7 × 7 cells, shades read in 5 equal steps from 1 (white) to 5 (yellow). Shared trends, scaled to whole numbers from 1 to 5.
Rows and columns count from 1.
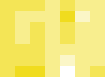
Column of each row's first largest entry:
1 5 1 1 1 1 2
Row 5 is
4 4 4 3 3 3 3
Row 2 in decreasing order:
5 4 3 3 3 3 2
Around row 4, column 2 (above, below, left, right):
3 4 4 4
